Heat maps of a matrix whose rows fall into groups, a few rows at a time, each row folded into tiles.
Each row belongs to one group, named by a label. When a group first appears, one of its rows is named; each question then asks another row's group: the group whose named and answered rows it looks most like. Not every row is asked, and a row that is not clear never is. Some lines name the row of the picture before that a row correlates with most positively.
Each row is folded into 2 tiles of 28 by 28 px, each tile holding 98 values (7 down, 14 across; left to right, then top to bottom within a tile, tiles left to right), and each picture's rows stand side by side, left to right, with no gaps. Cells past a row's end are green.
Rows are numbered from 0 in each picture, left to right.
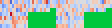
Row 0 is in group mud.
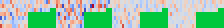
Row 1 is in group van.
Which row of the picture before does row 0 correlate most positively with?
1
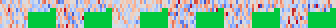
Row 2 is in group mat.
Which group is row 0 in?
mat
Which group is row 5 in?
van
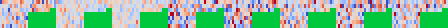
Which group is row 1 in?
mat
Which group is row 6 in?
van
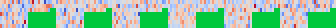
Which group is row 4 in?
mat
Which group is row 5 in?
van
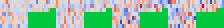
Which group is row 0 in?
mud
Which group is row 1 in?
van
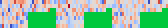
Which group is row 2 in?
mud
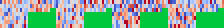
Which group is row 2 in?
mud
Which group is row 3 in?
mat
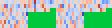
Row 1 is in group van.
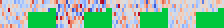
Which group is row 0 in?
mat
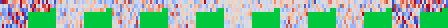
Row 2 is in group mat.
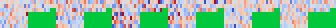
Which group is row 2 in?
mud
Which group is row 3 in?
mud
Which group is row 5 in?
mud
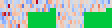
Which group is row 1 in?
van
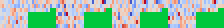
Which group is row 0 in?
van
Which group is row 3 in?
mud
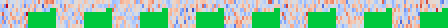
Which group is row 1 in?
mat
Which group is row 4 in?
mud
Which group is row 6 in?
mud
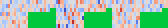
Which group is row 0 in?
mud
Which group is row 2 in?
mat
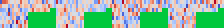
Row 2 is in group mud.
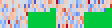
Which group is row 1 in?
mat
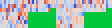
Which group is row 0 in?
mat
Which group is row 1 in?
van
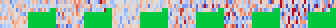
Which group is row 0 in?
mud
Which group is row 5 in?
van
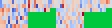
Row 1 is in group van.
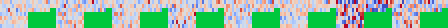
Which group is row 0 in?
mud
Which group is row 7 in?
mud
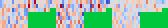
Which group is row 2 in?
van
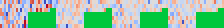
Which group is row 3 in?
mud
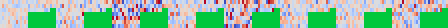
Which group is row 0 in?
van
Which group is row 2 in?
mud
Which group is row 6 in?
mud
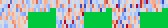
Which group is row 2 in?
van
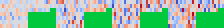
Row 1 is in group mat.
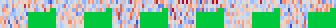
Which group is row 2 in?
mat
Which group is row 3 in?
mat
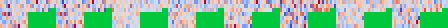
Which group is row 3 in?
mud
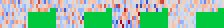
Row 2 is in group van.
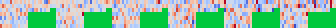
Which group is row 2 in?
mud
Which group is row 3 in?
mat
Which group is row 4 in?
mat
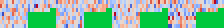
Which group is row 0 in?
van
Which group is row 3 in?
mud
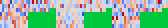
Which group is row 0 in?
mud
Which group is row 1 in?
van
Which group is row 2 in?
mud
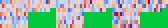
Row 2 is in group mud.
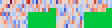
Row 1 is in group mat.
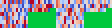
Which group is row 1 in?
van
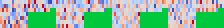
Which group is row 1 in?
mat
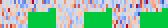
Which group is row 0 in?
mat
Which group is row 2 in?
van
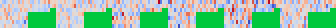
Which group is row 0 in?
mat
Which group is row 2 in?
mud
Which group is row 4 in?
mat
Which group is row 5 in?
mat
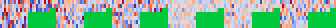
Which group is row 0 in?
mat
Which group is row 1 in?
mat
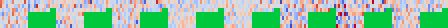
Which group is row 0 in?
van
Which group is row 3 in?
mud
